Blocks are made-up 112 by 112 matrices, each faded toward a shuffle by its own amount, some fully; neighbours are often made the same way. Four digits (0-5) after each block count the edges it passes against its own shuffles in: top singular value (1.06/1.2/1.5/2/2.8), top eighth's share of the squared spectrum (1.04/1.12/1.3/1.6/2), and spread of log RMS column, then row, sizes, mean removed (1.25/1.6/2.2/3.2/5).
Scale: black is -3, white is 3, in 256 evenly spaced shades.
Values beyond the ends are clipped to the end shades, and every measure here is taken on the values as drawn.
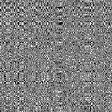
5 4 3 3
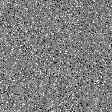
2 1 0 0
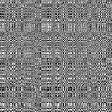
5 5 4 4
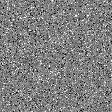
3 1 0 0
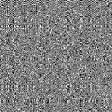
5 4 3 2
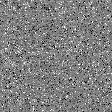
3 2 0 0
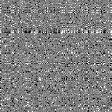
5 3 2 3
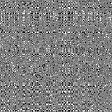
5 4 3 3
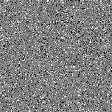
4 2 1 1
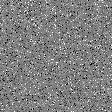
0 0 0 0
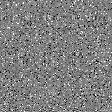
4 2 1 1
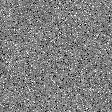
0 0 0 0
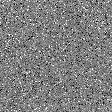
0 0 0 0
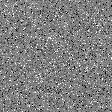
0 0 0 0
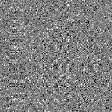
4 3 2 2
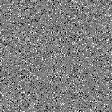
4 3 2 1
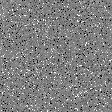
2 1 0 0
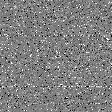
3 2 0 2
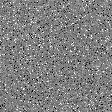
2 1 0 0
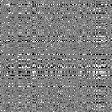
5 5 3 4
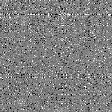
4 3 1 2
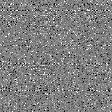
4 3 1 2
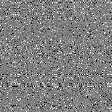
4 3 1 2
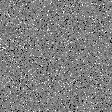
2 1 0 0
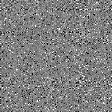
4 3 2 2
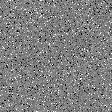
2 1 0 0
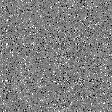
3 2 1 1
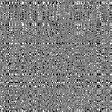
5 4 3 3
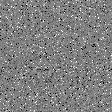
2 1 0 0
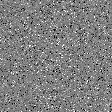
2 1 0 0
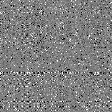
4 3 2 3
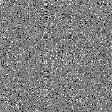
4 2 1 2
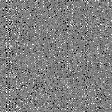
4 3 2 1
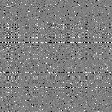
5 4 2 3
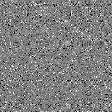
4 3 1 2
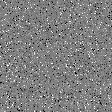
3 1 0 0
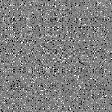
4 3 2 2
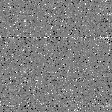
3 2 1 1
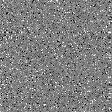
3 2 1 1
